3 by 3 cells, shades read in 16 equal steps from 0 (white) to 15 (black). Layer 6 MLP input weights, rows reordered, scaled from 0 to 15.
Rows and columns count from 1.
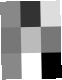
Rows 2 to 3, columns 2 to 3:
4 8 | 0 15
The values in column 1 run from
7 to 8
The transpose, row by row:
7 8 7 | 12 4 0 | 2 8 15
